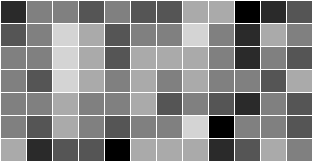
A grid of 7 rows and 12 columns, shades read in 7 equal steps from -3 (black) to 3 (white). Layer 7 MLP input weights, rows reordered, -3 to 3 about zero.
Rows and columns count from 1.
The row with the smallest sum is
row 1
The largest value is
2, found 5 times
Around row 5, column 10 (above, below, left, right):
0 0 -1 0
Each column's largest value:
1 0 2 1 0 1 1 2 1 0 1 1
